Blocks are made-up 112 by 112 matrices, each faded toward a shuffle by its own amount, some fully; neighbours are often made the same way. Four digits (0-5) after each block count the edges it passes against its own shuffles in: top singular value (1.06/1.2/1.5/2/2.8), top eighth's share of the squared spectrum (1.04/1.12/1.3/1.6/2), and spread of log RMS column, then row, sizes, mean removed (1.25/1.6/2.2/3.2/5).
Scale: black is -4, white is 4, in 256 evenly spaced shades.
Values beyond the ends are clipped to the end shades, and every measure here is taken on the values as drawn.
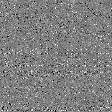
3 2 0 2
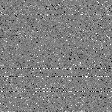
4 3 0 3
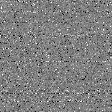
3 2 0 2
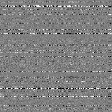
4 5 1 4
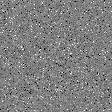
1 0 0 0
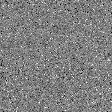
0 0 0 1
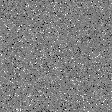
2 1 0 0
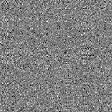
4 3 2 2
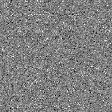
3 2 1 1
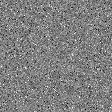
3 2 0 1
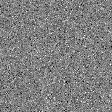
3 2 1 0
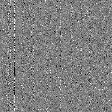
3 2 3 0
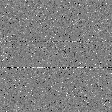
3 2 0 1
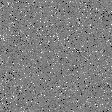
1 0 0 0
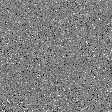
1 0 0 0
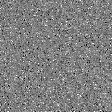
3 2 1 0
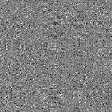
4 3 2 2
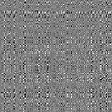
5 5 4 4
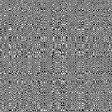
5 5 4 4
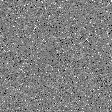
1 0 0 0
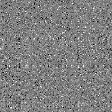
4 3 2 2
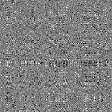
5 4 2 2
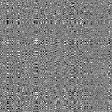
5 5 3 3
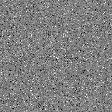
3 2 1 1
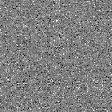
4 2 1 1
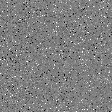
1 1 1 0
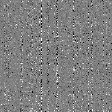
3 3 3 2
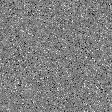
2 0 0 0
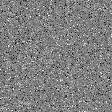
0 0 0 0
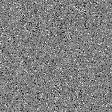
2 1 0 0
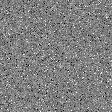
0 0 0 0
